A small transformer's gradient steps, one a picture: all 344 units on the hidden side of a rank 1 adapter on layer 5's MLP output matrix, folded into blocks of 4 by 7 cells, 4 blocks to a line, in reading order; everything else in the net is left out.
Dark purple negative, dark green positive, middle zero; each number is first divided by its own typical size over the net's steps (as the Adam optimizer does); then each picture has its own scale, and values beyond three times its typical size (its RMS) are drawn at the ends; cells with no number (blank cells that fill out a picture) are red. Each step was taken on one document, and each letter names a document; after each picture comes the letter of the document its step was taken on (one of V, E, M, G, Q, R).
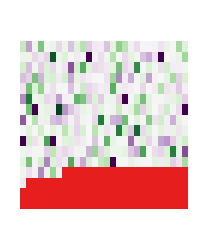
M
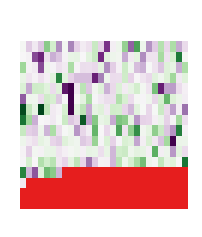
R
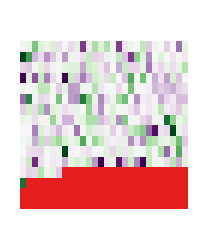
R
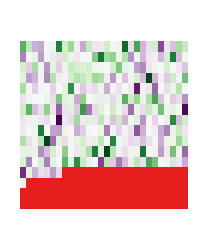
M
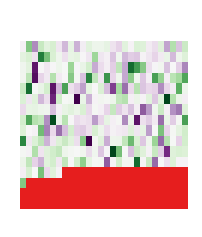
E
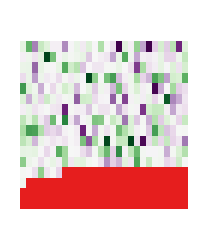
E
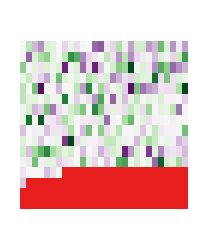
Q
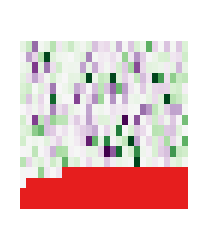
E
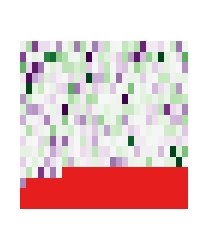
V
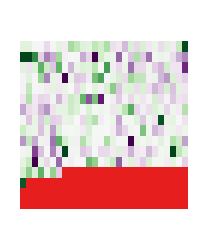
V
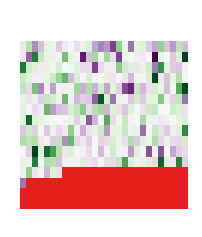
Q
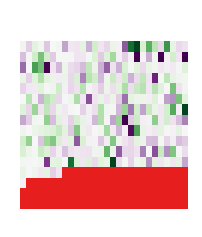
M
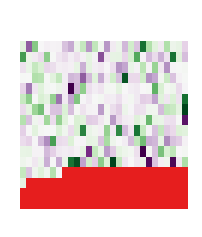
M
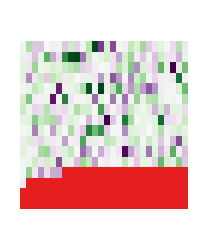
Q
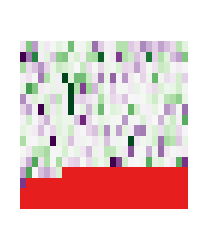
V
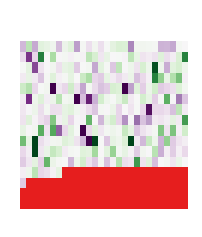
E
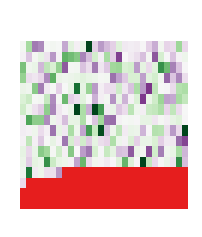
Q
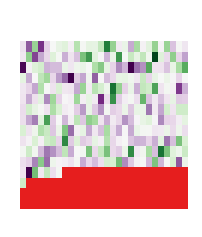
V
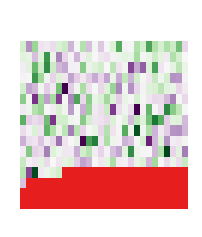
R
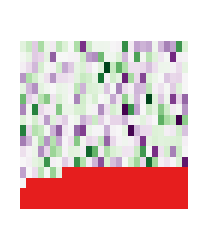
M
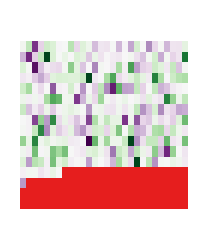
E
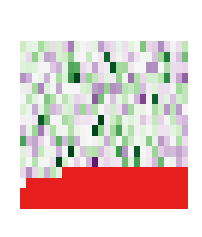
Q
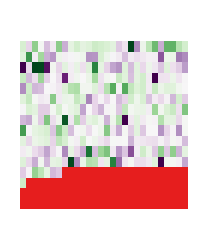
V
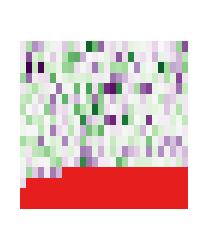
Q
